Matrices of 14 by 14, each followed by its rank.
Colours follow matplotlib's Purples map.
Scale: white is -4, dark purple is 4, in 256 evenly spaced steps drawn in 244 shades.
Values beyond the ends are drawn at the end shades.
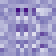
two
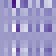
one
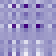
one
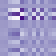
one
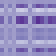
one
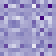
two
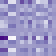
two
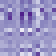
two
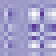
one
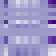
one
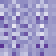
two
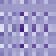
one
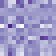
two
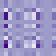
one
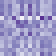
two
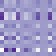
one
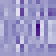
two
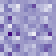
two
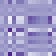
one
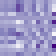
two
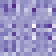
two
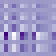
one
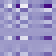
one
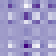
one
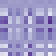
one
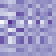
two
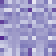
two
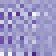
two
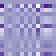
one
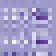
two
